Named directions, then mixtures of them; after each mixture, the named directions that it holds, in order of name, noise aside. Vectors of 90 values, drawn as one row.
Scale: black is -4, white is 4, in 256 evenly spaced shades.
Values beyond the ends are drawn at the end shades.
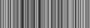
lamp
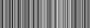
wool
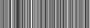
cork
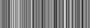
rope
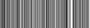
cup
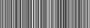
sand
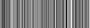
cork, cup, rope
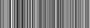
cork, lamp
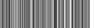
rope, wool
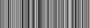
lamp, rope, wool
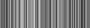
lamp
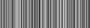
cork, sand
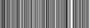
cup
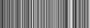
cup, sand, wool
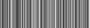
cork, cup, sand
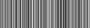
sand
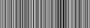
sand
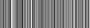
cork, lamp, rope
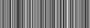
cork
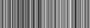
lamp, wool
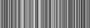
lamp
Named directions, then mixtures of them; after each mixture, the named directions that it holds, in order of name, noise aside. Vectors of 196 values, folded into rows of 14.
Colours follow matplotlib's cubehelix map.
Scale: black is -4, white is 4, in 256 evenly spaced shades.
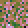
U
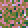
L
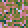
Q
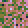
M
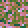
Q, U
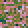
M, Q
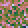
L, U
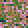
M, Q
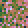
M, U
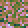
Q, U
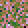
U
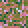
Q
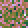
L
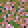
U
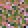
L, U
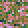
Q, U
